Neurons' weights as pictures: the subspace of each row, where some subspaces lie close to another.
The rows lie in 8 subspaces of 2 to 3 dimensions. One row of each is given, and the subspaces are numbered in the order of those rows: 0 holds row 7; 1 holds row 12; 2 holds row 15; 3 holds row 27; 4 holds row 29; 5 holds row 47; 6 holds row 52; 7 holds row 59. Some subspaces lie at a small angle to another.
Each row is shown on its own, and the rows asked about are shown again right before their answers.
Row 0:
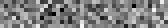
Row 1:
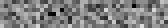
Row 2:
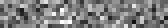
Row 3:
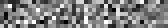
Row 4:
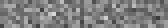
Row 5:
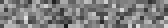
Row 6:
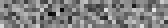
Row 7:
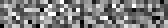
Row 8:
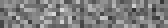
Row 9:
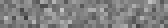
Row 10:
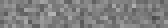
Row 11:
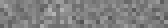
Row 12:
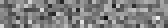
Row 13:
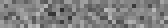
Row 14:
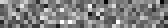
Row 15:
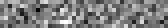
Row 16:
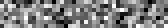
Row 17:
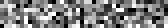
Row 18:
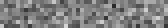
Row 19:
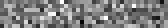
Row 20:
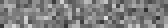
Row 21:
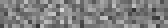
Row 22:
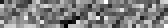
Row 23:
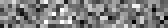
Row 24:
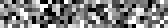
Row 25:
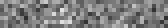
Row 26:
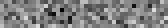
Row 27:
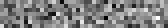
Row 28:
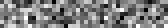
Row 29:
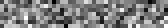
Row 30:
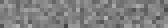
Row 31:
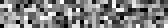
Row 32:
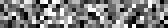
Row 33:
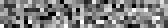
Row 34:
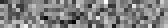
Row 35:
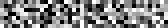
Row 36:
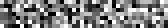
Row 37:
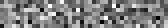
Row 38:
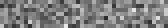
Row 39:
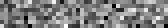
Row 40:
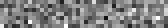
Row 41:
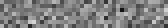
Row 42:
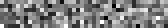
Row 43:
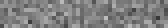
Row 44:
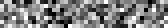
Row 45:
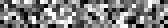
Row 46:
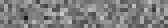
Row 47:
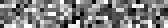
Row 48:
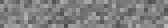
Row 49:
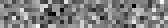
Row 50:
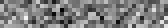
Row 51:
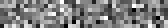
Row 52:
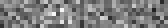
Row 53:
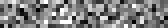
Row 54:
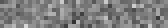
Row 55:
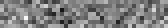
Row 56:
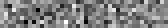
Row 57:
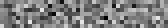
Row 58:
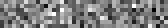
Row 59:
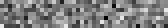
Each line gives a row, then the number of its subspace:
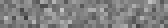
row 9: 3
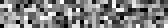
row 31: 7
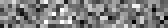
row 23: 2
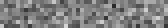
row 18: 4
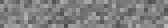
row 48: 4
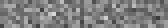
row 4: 0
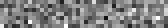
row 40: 6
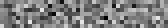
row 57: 1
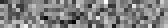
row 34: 5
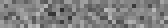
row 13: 1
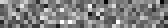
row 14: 5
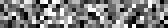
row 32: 4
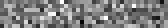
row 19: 3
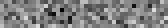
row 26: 1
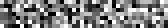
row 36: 7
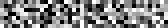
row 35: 0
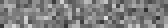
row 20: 3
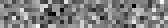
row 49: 3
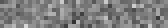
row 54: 5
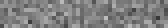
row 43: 6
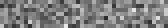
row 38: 5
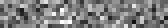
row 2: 2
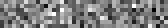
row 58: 5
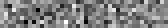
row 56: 2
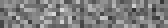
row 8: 6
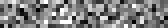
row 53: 2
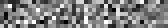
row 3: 2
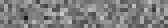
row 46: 5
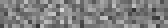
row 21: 6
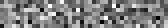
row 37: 1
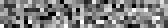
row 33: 3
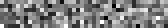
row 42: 7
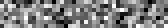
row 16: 7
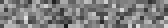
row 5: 4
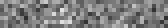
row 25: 2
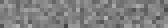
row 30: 4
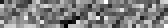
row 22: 5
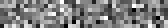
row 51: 5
